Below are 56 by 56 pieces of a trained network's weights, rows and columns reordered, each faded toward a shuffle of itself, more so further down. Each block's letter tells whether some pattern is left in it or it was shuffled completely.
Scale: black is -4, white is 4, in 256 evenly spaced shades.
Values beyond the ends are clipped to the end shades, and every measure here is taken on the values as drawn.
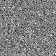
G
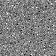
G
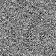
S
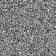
S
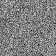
S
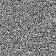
S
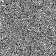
G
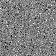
G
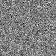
S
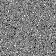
G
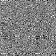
S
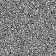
G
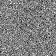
G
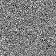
G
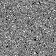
G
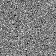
G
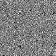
S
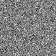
G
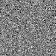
S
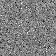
G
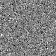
G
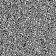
G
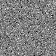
G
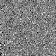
S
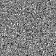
S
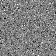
G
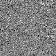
S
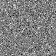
G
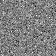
G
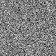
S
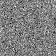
G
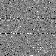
S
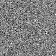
S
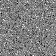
G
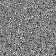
G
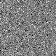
S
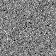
G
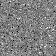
G
